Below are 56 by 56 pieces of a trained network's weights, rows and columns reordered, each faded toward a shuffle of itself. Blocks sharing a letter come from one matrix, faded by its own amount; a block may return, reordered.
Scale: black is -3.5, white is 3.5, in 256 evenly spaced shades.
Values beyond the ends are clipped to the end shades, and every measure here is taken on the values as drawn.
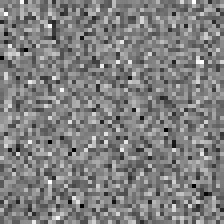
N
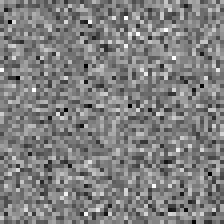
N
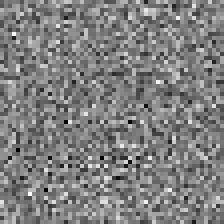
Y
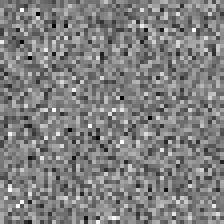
N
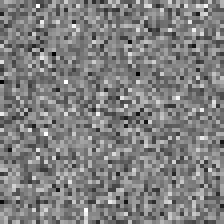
N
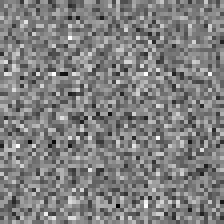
Y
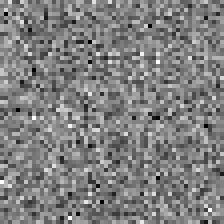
N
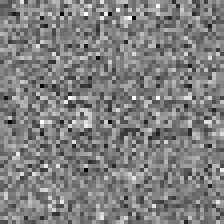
Y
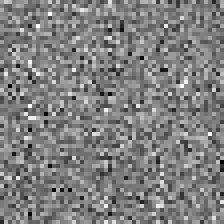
N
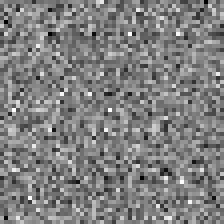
Y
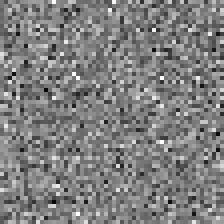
N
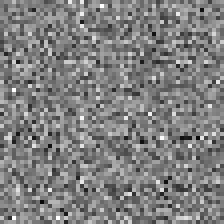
Y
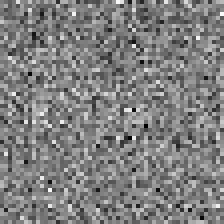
Y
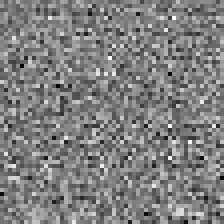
Y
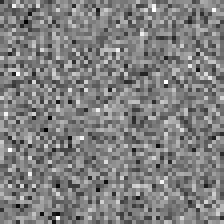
N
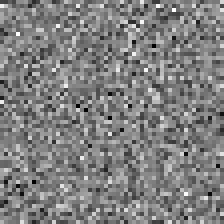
N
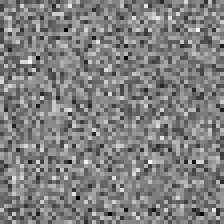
Y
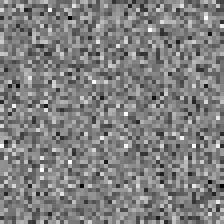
N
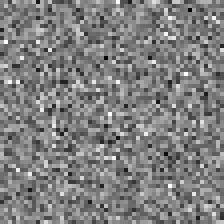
N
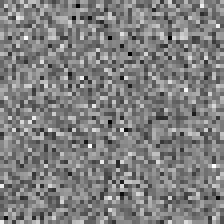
Y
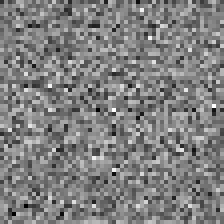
Y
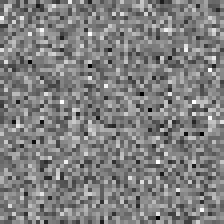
N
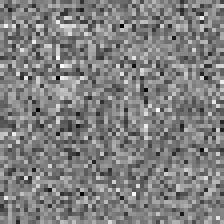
Y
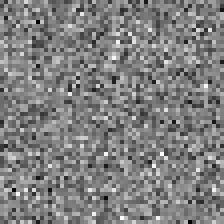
N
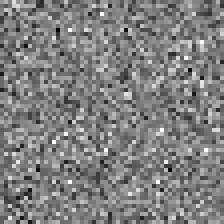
N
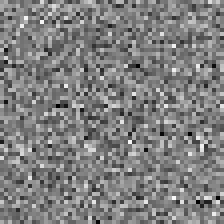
Y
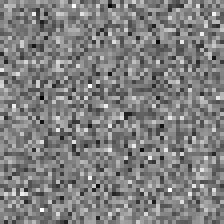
N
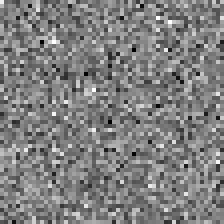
N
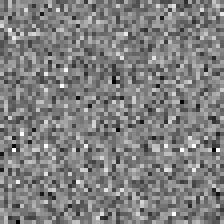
N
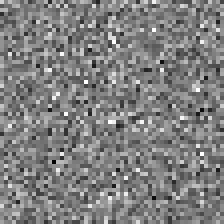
N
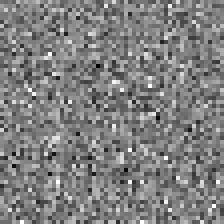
N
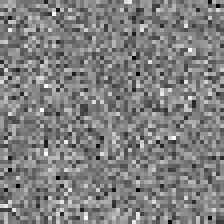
N
